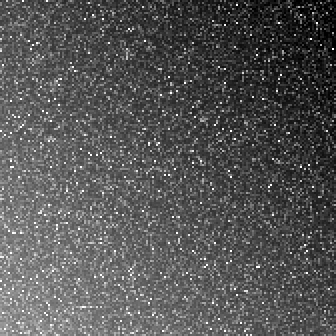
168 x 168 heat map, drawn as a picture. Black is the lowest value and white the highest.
The top right is the ninth with the lowest average. The ninth with the highest average is the bottom left. The halves do not mirror each other. The field climbs toward the bottom left. No row or column stands out. Fine speckle covers the field. No regular stripes run through it.
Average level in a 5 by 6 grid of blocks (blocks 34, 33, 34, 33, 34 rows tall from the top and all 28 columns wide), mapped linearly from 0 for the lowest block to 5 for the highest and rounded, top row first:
3 2 2 1 0 0 / 3 3 2 2 1 0 / 4 3 3 2 2 1 / 4 4 3 3 2 2 / 5 4 4 3 3 2
